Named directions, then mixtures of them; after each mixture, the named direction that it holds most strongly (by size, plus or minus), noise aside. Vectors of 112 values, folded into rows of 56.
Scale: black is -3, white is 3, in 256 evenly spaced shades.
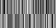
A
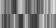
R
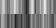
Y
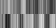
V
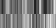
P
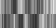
R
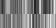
P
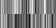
Y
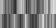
R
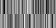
A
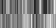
P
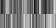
P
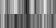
Y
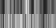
Y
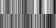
P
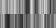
Y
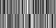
A
